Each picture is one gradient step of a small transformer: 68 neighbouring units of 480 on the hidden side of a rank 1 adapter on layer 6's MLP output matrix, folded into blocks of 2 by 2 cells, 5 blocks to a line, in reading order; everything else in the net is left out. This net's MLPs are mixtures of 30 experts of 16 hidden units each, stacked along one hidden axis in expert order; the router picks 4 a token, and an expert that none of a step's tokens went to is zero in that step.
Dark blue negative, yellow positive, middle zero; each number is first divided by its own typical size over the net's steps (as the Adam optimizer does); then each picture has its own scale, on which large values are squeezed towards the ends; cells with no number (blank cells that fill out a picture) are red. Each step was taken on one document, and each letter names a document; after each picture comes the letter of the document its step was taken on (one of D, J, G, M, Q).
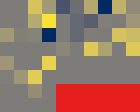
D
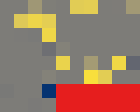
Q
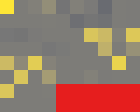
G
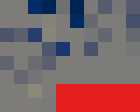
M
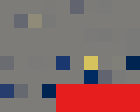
Q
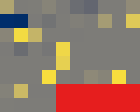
M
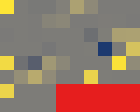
G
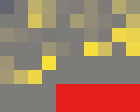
D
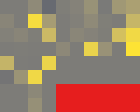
D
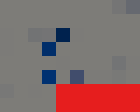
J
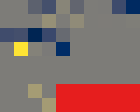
M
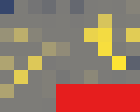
G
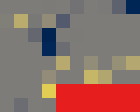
Q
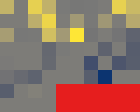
D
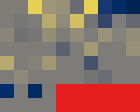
D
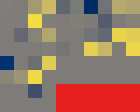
D
